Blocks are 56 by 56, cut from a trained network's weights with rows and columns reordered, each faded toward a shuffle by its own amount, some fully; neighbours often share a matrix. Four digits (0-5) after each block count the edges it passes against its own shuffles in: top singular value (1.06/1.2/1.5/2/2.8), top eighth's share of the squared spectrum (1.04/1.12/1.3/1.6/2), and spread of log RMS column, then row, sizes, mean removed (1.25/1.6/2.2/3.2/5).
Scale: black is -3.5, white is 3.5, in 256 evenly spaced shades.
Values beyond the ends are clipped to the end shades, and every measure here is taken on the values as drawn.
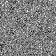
0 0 0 0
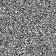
0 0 0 0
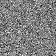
0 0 0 0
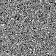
0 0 0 0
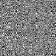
2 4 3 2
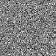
2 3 2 1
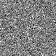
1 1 0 0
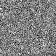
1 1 0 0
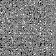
2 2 2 0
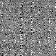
2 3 3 0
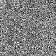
3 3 0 1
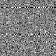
4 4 0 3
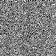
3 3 0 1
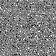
1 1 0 0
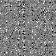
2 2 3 0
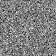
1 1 0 0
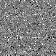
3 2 0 1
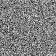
1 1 0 0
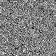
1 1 0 0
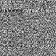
3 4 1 2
